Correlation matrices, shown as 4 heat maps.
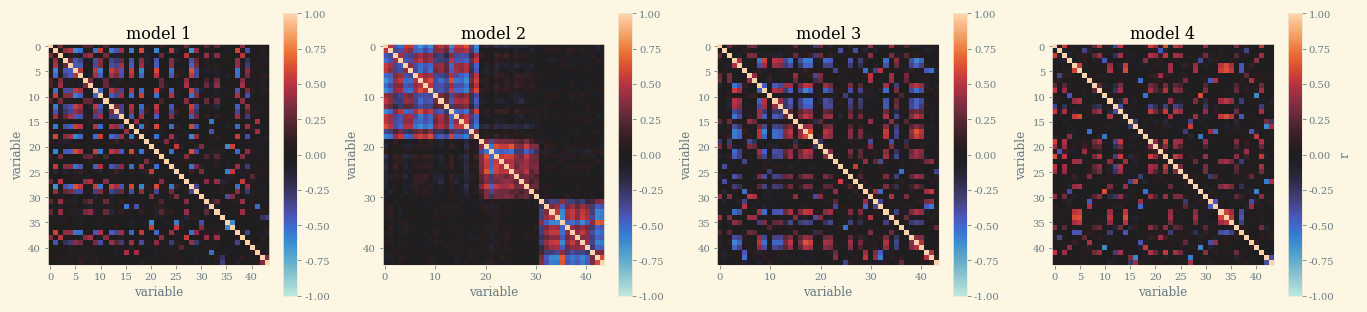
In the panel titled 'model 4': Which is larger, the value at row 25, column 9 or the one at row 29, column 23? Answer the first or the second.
the first
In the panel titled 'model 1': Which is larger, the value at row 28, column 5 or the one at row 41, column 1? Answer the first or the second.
the first
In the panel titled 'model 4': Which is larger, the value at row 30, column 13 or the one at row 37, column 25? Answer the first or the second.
the first
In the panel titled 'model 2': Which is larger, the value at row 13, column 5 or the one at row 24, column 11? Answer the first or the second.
the second
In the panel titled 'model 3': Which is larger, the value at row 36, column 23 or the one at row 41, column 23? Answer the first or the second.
the second
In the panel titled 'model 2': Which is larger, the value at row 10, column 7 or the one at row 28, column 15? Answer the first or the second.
the second
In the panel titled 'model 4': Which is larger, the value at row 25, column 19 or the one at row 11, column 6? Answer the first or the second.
the first
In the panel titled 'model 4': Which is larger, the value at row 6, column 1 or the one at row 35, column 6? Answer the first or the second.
the second
